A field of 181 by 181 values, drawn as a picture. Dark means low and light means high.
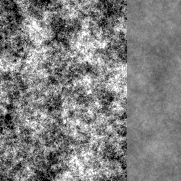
Grain: blotchy. Ninth with the lowest average: bottom left. Slope: none. Mirror symmetry: none. Seam: vertical, 70% of the way across, the right part calmer.
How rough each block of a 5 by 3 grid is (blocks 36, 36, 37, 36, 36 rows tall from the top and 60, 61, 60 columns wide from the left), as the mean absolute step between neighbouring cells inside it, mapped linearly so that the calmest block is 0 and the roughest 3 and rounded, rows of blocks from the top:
3 3 0 | 3 3 0 | 3 3 0 | 3 3 0 | 3 3 0
